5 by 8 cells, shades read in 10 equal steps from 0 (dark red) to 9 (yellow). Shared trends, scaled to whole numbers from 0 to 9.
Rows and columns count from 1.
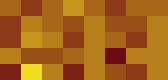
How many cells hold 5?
13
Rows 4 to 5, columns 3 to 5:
3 4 5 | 5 1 5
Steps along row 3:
up down down up down down up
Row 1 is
4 2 4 6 4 2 4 4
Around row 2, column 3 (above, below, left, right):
4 5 5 3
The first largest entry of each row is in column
4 2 2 1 2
